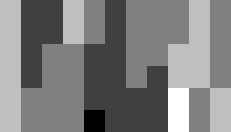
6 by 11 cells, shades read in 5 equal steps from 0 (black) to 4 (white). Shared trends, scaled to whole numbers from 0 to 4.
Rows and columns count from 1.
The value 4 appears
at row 5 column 9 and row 6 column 9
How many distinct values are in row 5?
4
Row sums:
22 22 22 21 22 21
